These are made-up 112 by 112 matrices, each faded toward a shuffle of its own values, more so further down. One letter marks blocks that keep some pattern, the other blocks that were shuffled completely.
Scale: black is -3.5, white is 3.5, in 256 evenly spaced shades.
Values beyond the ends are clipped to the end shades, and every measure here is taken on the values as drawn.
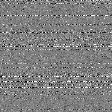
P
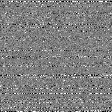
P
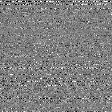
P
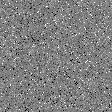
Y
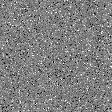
Y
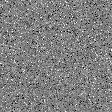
Y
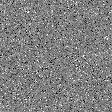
Y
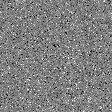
Y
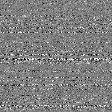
P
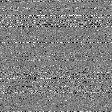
P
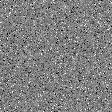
Y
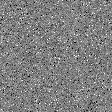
Y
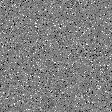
Y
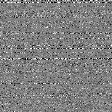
P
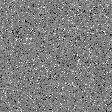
Y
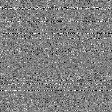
P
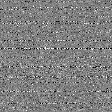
P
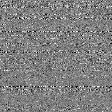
P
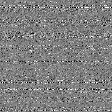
P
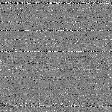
P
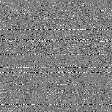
P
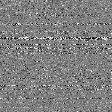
P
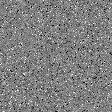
Y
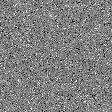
Y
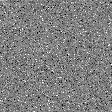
Y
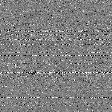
P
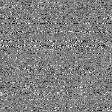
P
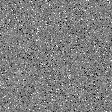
Y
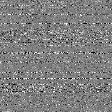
P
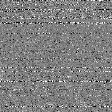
P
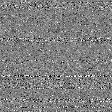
P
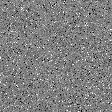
Y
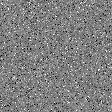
Y
